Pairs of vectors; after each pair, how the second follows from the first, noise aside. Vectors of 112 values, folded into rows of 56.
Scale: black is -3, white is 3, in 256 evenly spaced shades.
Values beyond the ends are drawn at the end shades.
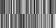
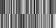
copied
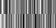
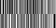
shuffled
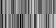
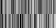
copied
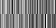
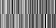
copied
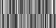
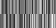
shuffled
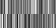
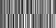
shuffled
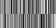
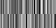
shuffled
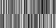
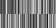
shuffled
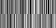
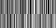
copied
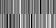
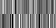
shuffled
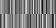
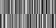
copied
